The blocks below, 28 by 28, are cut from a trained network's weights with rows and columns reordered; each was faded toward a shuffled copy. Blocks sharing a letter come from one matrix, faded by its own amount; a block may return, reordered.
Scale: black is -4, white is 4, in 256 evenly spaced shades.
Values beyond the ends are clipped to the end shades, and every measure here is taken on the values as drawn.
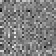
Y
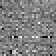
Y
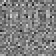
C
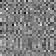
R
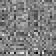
C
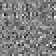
C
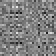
R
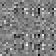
Y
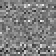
C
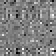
Y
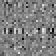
Y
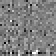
Y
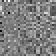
R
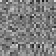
C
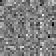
Y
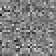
Y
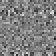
C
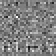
C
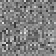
C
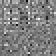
Y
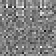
C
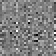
R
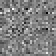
R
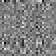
R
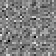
Y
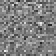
C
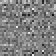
Y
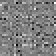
Y
